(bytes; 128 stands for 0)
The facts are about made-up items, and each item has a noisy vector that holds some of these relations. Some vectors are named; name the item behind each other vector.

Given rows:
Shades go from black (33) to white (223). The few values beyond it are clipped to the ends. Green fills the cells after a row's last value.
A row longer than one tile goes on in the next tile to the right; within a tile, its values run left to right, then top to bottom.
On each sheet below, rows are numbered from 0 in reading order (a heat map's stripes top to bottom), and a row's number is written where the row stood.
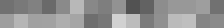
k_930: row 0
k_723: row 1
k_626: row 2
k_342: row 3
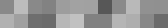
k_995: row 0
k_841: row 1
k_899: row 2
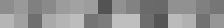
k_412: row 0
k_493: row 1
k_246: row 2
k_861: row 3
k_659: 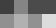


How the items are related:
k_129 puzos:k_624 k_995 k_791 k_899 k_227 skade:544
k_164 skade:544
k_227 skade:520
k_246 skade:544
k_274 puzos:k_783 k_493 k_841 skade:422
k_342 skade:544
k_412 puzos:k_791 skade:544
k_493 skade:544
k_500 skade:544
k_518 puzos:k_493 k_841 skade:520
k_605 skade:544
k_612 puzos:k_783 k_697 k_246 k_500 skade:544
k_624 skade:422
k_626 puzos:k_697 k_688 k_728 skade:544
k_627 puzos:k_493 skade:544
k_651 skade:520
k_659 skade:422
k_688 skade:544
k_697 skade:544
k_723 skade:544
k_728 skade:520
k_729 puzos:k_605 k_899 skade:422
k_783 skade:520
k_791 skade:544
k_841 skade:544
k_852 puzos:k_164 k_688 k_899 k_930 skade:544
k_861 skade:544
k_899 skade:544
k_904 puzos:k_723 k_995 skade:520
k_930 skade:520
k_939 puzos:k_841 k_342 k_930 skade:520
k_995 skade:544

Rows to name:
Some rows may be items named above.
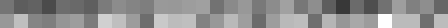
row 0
k_783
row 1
k_904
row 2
k_129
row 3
k_342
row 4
k_412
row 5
k_627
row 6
k_729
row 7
k_627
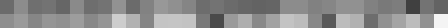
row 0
k_227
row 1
k_227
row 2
k_852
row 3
k_697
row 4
k_651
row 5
k_688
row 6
k_861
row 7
k_939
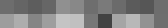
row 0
k_651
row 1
k_697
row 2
k_728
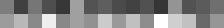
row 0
k_518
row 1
k_624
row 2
k_274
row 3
k_612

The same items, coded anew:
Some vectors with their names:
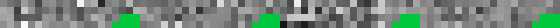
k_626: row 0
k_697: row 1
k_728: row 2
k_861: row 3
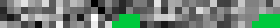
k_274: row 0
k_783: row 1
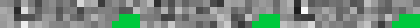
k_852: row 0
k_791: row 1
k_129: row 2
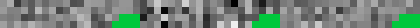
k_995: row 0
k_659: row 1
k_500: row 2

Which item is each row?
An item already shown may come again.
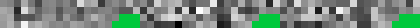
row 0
k_852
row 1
k_518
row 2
k_939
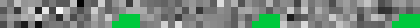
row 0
k_904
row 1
k_697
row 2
k_627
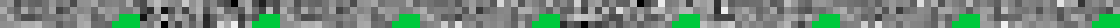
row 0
k_899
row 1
k_624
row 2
k_899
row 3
k_688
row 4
k_227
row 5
k_412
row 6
k_697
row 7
k_612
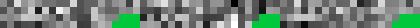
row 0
k_939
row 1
k_729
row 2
k_651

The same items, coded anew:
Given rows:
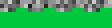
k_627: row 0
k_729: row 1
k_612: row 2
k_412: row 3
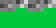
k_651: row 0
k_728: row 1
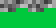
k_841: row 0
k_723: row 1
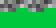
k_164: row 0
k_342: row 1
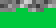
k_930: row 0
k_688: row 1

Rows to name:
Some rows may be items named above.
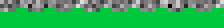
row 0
k_612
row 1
k_729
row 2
k_227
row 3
k_899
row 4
k_783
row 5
k_939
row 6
k_274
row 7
k_651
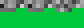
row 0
k_624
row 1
k_659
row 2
k_899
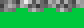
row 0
k_904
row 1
k_626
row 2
k_852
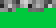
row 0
k_518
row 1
k_624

